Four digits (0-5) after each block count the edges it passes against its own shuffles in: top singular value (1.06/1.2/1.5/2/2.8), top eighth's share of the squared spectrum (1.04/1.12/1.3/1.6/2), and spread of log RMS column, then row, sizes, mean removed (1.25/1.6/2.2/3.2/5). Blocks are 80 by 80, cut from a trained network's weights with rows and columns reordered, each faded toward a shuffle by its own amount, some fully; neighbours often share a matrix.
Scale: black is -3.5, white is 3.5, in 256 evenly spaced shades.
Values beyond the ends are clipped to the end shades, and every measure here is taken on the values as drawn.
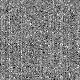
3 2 0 1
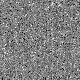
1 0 0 0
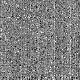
3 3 1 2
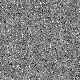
0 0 0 0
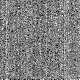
3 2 1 1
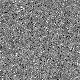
0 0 0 0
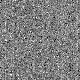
1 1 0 0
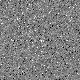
1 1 0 0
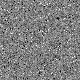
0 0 0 0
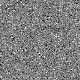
1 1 0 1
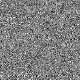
2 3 1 2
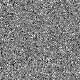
1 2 0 1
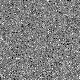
0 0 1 0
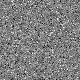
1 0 0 0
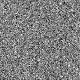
2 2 0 0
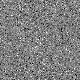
2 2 1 1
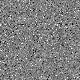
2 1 0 0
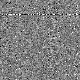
3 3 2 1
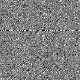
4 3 2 2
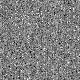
2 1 0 0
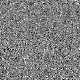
2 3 0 2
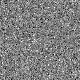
1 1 0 0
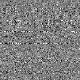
3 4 1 3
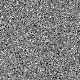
1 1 0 1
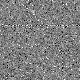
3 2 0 1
